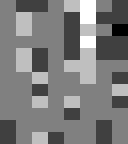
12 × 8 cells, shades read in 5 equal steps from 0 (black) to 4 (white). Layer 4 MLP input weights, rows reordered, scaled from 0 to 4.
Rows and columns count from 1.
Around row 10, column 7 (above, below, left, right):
2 1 2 2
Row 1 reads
2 1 1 2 3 4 2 1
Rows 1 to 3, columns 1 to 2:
2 1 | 2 3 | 2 3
